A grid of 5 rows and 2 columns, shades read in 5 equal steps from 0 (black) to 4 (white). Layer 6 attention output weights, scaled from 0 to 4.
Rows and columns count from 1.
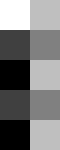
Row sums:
7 3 3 3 3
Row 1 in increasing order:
3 4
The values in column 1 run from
0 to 4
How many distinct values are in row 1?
2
